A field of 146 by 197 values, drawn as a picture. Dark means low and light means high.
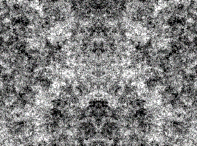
Mirror symmetry: left to right. Ninth with the highest average: centre. Odd rows or columns: none. Histogram: bell-shaped. Grain: blotchy.
